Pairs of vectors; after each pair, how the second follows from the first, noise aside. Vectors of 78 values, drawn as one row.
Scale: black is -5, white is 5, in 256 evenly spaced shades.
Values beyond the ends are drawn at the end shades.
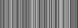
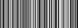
scaled up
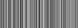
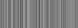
shrunk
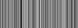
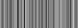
shuffled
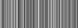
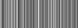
copied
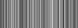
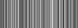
copied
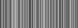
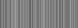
shrunk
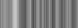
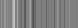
partly zeroed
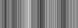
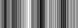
scaled up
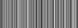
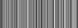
copied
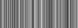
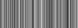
copied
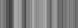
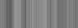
shrunk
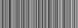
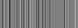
partly zeroed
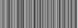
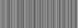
shrunk
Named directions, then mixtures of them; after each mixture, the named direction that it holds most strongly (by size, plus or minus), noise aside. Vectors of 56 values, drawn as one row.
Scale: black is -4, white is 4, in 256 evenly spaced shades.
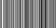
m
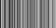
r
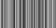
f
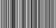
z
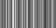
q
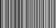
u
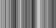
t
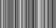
f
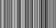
m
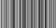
f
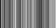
t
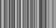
r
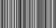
f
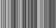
t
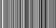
m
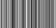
z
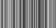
f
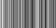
m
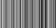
m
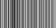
z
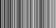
r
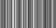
q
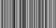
f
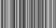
f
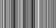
t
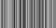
f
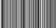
m
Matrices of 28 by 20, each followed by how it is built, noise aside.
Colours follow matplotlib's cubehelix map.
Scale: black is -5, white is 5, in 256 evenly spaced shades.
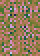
low rank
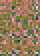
low rank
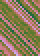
Toeplitz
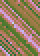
Toeplitz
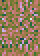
low rank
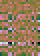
low rank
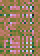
low rank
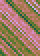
Toeplitz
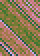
Toeplitz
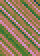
Toeplitz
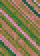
Toeplitz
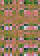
low rank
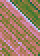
Toeplitz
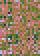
low rank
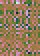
low rank
